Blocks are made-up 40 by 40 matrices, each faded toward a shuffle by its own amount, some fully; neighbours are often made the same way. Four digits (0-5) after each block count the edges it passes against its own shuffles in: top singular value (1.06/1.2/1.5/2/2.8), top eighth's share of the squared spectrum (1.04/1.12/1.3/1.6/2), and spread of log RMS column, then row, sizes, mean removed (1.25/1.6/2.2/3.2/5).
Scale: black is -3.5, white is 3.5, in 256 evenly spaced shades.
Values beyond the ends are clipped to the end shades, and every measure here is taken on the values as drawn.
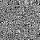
2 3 1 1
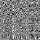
3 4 2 2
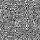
3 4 2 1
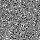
0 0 0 0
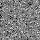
0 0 0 0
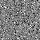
0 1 0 0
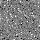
0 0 0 0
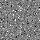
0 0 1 0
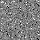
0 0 1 0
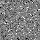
0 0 0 0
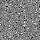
1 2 1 0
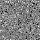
1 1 1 0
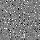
2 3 1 0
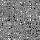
3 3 1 1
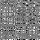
4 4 2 2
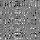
4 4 2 2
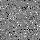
2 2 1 0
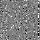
2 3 2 0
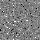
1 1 0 0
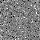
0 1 0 0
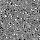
1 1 0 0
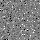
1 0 0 0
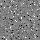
0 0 0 0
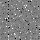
2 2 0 0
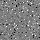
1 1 0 1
